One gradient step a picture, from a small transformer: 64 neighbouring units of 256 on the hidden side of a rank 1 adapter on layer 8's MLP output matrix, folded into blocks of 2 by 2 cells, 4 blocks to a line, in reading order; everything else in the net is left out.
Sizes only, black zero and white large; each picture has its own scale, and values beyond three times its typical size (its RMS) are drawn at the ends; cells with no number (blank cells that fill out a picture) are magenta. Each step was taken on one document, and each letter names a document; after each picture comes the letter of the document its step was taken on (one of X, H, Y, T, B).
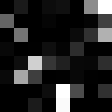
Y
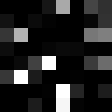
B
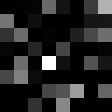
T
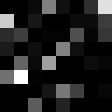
T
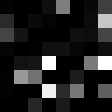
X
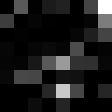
Y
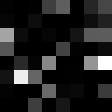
X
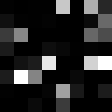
B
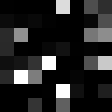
B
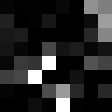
B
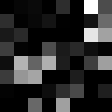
B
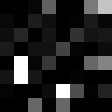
T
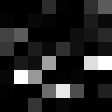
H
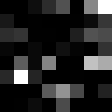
H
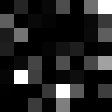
X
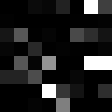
H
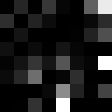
Y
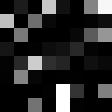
Y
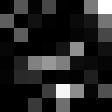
Y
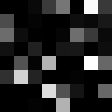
T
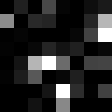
Y
